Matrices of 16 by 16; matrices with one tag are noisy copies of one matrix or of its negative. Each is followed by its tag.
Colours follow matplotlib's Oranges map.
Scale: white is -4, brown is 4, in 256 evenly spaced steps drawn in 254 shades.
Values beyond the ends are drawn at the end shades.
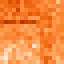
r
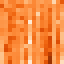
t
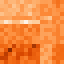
r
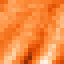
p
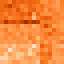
r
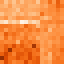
r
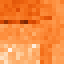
r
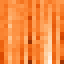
t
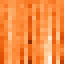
t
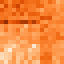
r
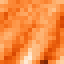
p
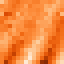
p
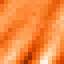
p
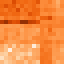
r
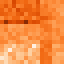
r
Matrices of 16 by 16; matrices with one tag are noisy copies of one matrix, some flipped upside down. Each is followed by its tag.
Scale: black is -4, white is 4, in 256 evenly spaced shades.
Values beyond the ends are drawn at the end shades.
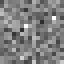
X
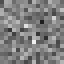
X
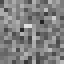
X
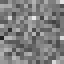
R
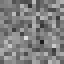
X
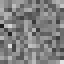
R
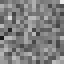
R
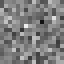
X
